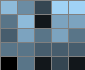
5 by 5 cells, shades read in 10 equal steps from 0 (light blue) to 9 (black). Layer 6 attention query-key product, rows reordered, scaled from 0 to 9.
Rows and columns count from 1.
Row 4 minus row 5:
-5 0 -3 -1 -3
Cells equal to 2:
4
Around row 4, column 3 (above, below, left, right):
4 8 4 5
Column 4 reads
0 2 2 5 6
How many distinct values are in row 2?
4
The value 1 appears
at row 1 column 1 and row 2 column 2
